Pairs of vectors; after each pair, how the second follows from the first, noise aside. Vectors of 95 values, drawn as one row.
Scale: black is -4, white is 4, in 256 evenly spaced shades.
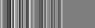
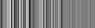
negated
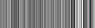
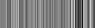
negated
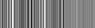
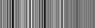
negated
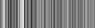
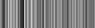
negated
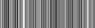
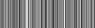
shuffled
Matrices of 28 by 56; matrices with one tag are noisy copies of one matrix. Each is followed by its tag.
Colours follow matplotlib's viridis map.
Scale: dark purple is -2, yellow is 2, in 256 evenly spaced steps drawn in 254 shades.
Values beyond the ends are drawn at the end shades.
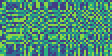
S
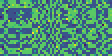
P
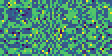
P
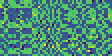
P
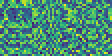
P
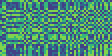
S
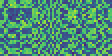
P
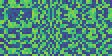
P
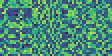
P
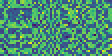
P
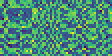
P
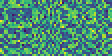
P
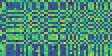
S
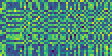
S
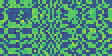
P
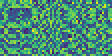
P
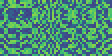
P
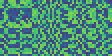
P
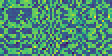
P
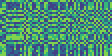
S
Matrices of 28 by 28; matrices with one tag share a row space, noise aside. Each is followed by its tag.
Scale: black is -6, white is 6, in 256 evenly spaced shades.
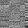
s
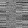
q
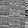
s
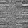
q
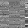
s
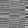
s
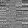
q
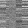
q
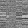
q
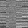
q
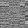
s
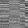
s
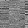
s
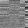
s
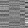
s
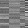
s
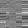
q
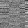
s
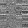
q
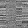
q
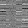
q
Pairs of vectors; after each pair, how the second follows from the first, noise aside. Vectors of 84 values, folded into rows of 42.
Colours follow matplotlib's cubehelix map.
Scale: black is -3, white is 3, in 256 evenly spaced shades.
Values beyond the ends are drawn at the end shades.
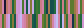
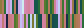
wrapped around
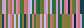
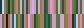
shuffled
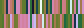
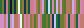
wrapped around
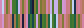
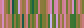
shrunk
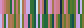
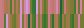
shrunk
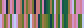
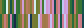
negated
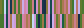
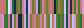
wrapped around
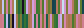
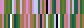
shuffled
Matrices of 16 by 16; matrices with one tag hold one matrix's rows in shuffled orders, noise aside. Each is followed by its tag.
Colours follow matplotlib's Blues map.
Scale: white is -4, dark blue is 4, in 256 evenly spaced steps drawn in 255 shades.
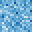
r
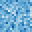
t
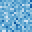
r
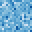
r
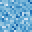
r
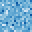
r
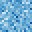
r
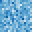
t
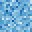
t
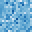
t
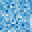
t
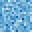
t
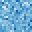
r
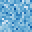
r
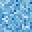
r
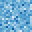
t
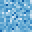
t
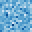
t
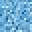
t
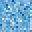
t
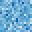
t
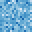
t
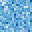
r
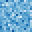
t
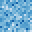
t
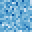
t
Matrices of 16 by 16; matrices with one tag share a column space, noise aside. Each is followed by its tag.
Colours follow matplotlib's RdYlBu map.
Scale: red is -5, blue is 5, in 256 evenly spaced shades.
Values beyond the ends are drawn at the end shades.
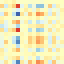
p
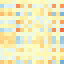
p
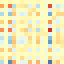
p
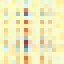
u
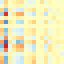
u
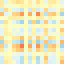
u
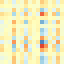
u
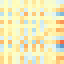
u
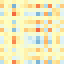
p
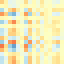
u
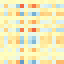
p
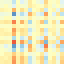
u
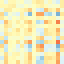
u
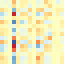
u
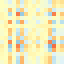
u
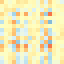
u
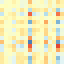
u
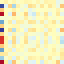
p
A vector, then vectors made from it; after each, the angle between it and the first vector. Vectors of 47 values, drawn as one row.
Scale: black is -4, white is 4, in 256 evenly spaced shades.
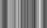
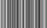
partly opposed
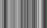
nearly parallel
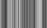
nearly parallel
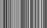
partly aligned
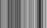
nearly opposite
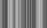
nearly parallel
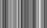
nearly parallel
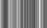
nearly parallel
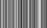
partly aligned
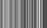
partly aligned
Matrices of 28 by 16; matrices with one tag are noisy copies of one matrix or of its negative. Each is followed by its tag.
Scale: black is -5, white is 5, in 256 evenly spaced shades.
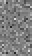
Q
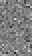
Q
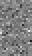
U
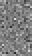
Q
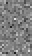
Q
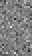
Q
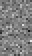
U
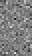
Q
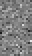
U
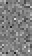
Q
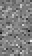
U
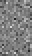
Q
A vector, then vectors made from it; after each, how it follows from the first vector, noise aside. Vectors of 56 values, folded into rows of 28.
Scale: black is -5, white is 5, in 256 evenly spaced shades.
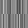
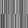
wrapped around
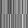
wrapped around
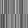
wrapped around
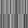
wrapped around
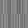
shrunk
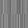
shrunk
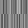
negated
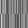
wrapped around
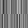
negated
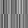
negated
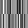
scaled up
